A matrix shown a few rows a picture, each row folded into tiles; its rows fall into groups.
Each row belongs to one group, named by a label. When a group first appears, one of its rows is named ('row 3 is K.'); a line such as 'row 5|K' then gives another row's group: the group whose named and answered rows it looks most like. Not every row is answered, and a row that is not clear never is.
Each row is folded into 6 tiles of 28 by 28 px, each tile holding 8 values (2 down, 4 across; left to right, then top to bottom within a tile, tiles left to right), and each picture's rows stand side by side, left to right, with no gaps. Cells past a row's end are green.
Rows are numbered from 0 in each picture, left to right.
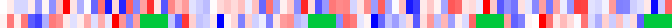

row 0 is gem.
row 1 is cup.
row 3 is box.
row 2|gem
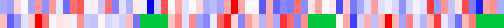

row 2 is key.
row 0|box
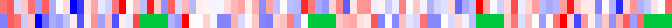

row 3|gem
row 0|gem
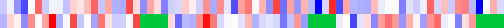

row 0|key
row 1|box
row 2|key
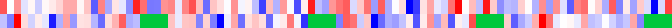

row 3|box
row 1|cup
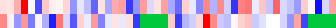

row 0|cup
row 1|box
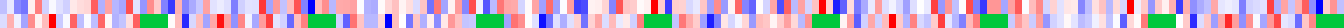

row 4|gem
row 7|key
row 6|gem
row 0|key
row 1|key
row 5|key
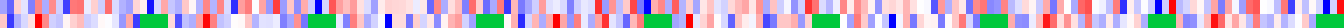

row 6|box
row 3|key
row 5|cup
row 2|cup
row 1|box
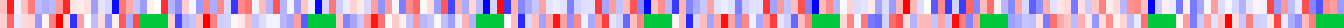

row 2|box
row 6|key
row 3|key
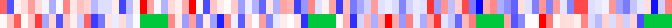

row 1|cup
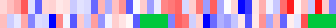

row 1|gem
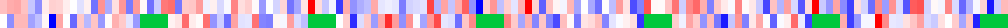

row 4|cup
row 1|cup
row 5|box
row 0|cup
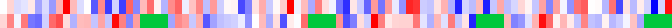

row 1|gem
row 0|gem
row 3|box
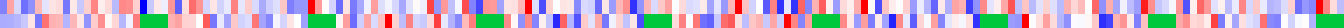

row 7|cup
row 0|key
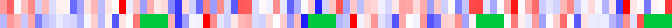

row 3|gem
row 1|box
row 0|gem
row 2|cup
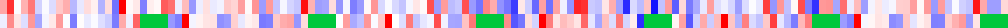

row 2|key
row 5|cup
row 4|key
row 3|box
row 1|cup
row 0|gem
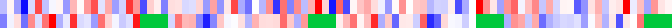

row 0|key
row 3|gem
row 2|cup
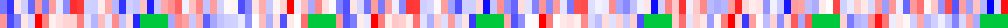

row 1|gem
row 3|box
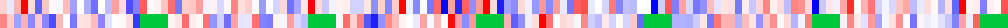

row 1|cup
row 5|gem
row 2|gem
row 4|key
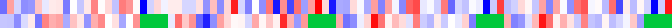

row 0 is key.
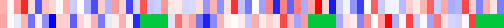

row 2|key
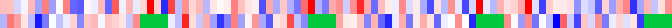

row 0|gem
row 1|cup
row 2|cup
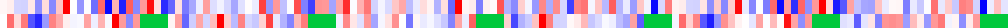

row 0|gem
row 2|gem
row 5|key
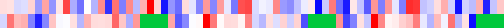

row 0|gem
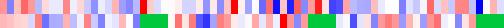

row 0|cup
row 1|gem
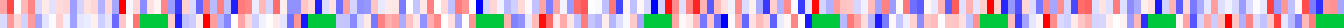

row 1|box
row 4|cup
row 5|gem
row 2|key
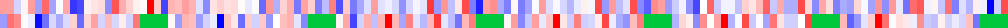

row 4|key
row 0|gem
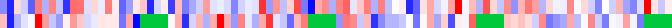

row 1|key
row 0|box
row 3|cup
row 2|gem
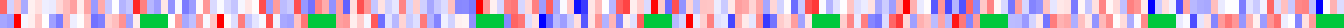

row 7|key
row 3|gem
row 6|key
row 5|gem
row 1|key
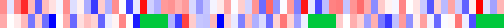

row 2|cup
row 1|cup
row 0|cup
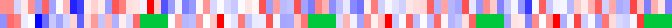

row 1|key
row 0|gem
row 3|key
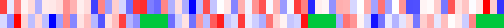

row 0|cup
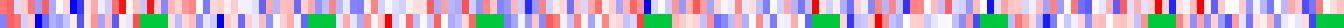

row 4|cup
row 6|gem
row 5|box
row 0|gem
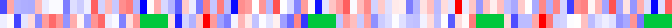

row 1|box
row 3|box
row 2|gem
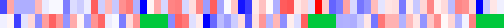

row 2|key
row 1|gem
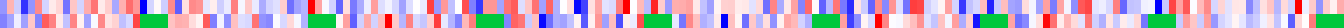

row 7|gem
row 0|key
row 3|gem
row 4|cup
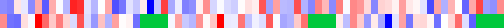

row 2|cup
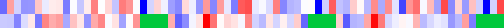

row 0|key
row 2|box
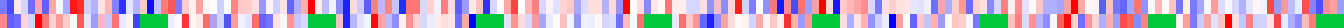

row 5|cup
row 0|box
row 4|gem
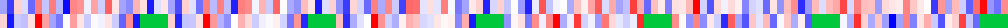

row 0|box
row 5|cup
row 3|key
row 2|box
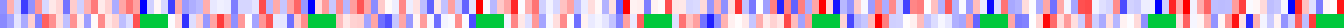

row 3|gem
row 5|box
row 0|key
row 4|gem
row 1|key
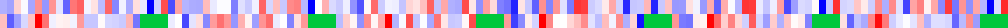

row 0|box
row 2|key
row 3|box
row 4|box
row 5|box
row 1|key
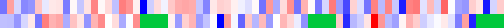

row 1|cup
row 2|box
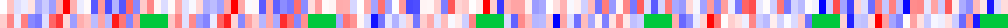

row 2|gem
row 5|box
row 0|gem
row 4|box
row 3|cup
